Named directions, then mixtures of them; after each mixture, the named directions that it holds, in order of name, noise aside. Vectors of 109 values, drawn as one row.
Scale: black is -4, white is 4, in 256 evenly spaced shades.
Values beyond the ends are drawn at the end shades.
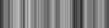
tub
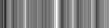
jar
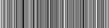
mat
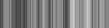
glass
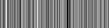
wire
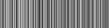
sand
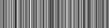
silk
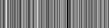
wire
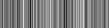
mat, silk, tub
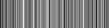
mat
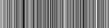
mat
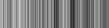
glass, jar, sand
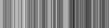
glass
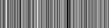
wire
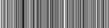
mat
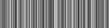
jar, silk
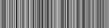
jar, mat, sand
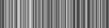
sand, silk, tub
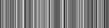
jar, mat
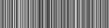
sand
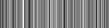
mat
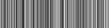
jar, mat
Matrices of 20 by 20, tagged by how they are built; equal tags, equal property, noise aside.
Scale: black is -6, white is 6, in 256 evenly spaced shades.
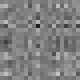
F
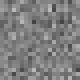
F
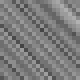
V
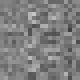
F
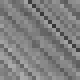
V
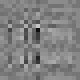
F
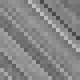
V
